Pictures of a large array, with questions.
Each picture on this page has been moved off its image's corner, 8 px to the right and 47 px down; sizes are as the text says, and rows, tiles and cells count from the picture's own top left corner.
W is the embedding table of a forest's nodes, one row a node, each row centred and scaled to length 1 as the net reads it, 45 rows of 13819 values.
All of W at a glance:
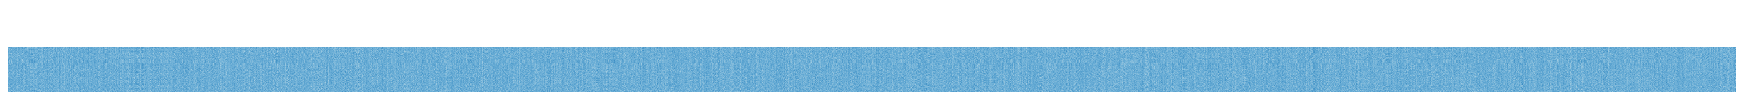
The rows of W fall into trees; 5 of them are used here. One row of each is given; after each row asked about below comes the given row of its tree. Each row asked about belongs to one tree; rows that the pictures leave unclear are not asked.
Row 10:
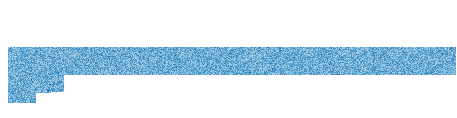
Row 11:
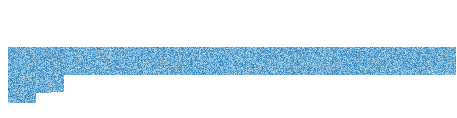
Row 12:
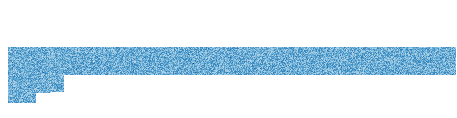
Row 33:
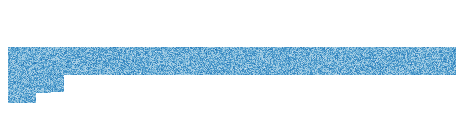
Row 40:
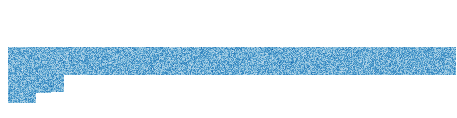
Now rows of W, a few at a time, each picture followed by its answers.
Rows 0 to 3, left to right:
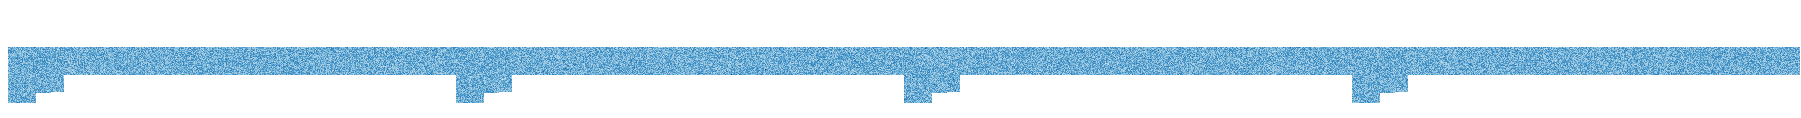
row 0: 11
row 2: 12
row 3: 11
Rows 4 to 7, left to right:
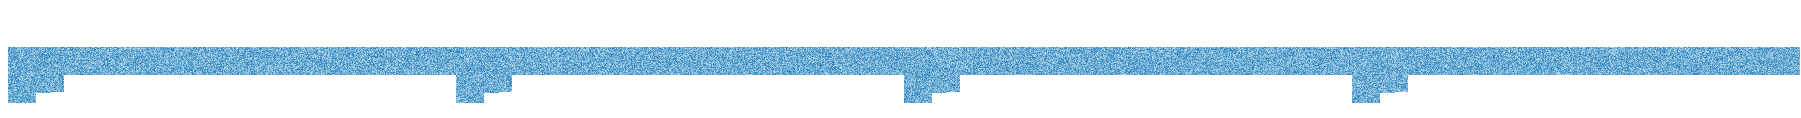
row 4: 11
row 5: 11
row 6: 12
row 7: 12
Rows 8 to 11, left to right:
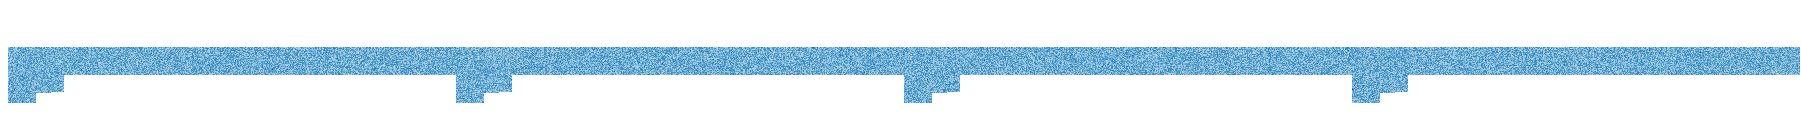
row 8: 10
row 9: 12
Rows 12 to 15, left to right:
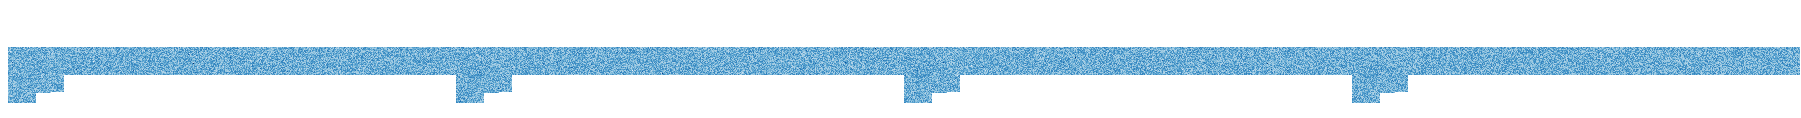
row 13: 12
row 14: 12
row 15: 12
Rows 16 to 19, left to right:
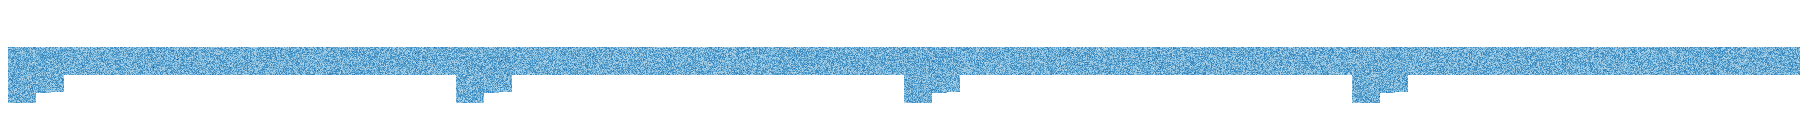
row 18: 11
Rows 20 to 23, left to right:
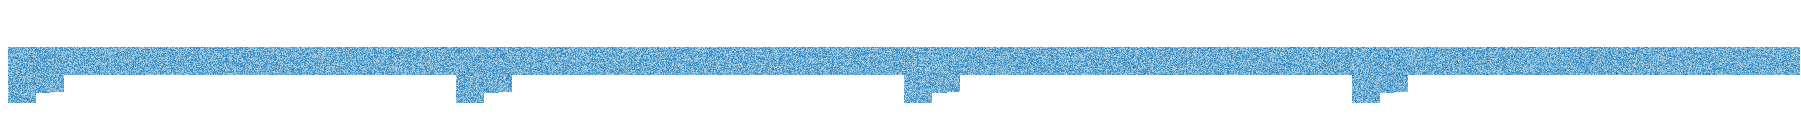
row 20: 11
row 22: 33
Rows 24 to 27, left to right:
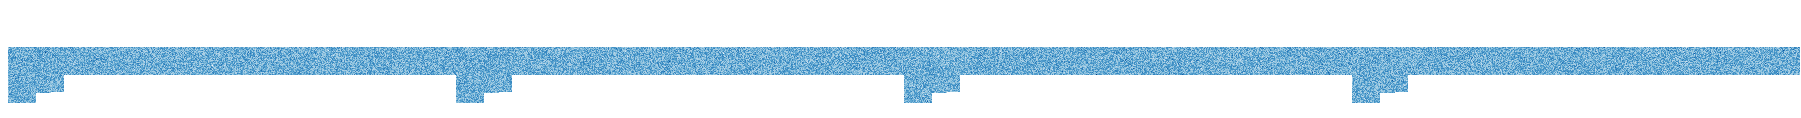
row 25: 11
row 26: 12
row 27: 10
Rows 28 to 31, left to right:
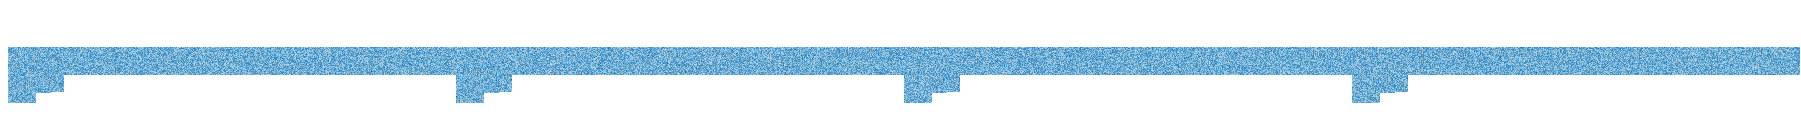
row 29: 40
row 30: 33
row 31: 33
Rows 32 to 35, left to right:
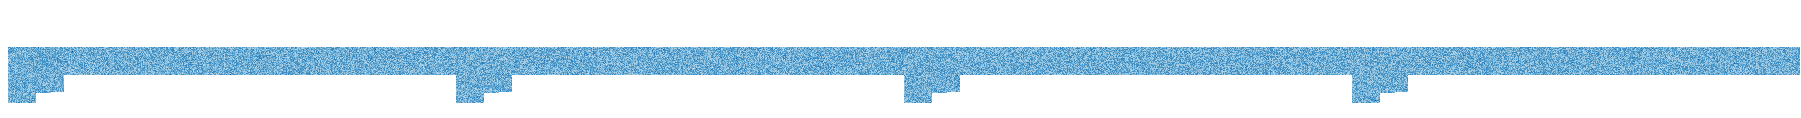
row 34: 11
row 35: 33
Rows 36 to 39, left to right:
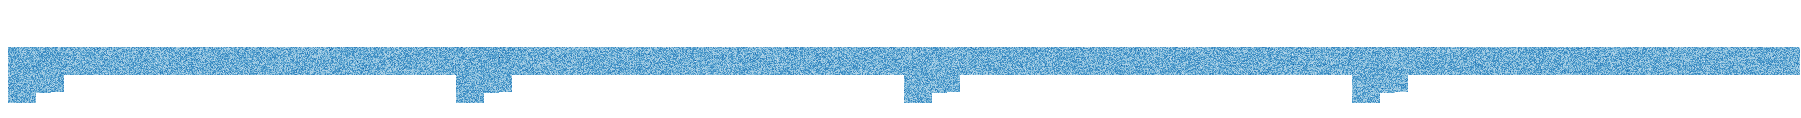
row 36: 11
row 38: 10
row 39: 12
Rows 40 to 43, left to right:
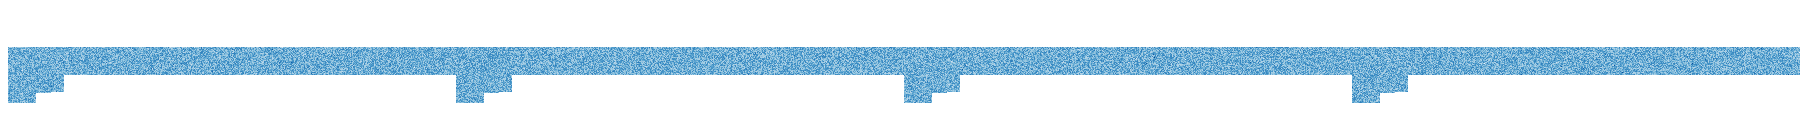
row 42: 11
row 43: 12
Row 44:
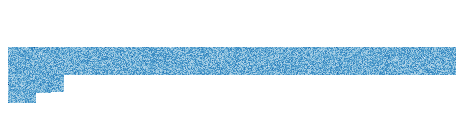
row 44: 40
